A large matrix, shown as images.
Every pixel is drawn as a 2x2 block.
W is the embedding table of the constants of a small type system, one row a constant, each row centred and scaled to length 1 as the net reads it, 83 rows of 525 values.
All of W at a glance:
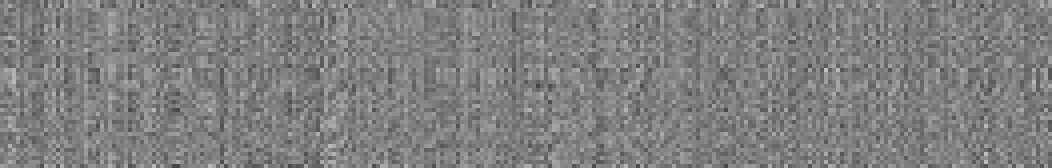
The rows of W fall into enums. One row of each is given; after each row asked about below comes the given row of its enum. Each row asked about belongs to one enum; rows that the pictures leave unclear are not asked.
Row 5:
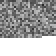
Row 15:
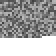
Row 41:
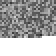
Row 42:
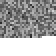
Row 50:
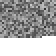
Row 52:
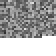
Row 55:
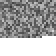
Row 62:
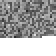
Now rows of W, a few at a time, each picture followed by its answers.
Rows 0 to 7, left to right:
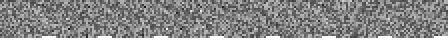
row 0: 5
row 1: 42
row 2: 42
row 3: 42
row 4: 50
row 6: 62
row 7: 15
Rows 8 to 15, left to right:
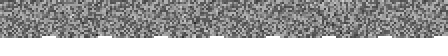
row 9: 41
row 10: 15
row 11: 41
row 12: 15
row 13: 50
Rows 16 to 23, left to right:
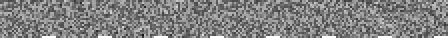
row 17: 52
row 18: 42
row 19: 62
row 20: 15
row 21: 55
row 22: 5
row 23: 50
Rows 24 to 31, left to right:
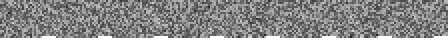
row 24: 42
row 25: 55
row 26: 5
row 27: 62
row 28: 41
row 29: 15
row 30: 41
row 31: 15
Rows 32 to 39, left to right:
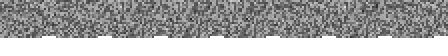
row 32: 50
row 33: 15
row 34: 62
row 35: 62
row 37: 55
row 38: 62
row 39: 55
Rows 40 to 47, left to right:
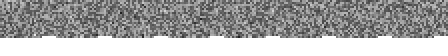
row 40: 62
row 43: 41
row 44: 41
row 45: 55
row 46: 15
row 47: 55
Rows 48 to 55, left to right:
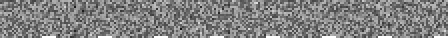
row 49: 62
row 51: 42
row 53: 15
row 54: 50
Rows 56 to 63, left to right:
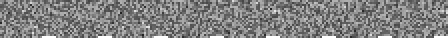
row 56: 42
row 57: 15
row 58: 42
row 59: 62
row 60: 52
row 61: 55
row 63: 52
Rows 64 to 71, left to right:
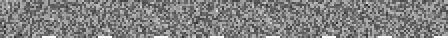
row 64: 62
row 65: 55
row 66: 5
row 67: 41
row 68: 5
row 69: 55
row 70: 42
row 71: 15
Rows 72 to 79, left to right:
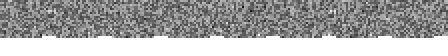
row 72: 52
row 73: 42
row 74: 41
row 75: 55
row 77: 52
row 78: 62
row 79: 15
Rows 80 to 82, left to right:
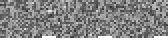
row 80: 52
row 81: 62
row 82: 50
